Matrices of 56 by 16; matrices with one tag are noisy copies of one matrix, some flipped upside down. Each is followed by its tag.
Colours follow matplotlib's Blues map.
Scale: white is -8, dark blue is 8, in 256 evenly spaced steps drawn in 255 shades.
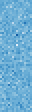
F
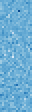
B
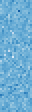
B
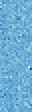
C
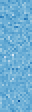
B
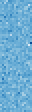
C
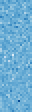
B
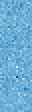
F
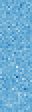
F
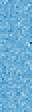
C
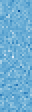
B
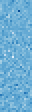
B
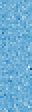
C
